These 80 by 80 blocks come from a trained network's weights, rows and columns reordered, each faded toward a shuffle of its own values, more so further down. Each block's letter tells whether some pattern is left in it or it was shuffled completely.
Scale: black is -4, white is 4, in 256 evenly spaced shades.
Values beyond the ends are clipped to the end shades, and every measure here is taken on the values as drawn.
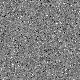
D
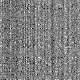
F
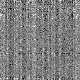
F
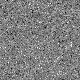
D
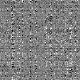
F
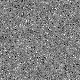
D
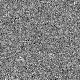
D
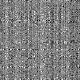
F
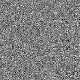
F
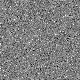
D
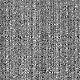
F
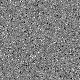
D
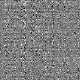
F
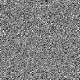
F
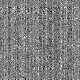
F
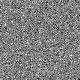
D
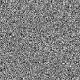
F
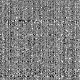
F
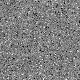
D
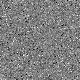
D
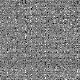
F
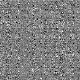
F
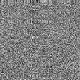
F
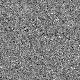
D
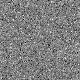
D
